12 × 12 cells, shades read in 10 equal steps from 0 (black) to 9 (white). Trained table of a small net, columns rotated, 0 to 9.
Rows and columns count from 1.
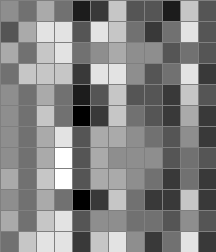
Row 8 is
5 4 6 9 3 6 5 5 5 3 4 3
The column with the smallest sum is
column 5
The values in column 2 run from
4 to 7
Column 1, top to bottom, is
5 3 6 4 5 5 5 5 6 5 6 4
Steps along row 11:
down up up down up same down same down up down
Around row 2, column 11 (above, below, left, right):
7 4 4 3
